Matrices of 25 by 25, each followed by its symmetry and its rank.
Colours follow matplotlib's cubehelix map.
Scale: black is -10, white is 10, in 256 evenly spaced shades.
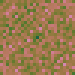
symmetric, full rank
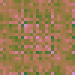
symmetric, rank three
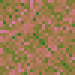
symmetric, full rank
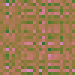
neither, rank three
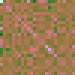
symmetric, rank five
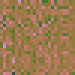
neither, rank five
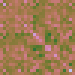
symmetric, rank five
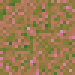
symmetric, full rank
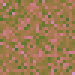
symmetric, full rank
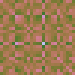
symmetric, rank three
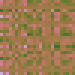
neither, rank three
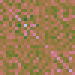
symmetric, rank five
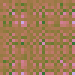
symmetric, rank three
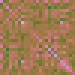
symmetric, rank five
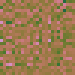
neither, rank five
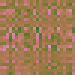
neither, rank three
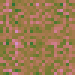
neither, rank five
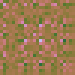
symmetric, rank three
